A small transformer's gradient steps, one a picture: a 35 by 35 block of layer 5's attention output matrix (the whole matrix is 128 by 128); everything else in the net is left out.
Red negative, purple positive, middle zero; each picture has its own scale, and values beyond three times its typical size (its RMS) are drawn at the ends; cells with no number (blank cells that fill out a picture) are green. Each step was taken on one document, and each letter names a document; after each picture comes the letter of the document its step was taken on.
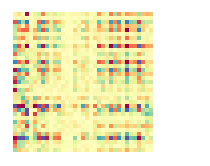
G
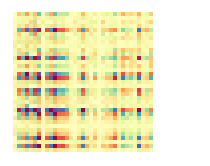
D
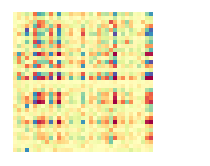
D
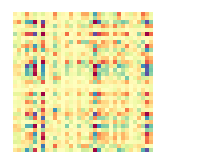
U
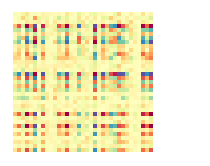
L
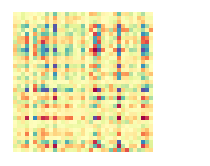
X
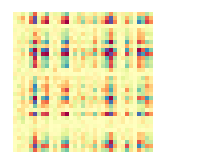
U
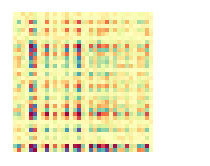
U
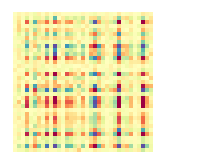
X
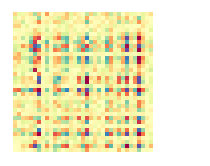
U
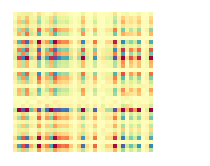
D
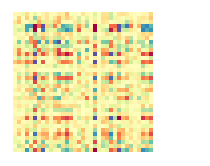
L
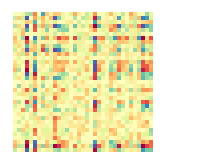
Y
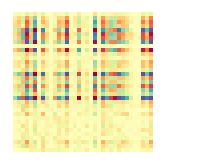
L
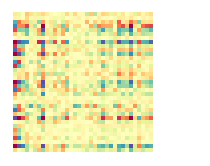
G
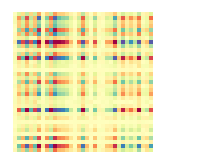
D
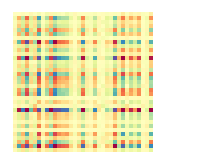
D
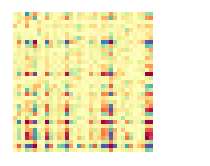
U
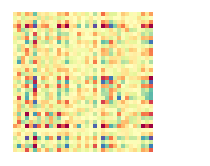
L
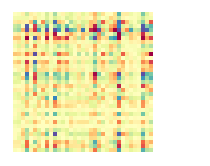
Y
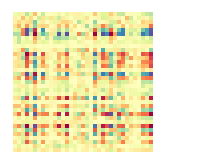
L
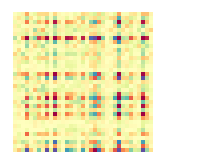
X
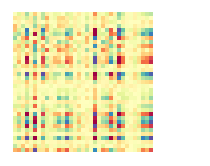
L
